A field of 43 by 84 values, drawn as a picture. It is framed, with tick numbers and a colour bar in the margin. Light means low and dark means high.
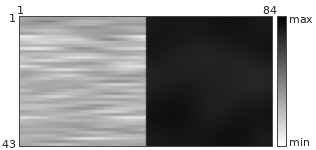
It is made of 1 by 2 panels. Panel 1,1: low, streaked across. Panel 1,2: very high, smooth, faint in contrast.
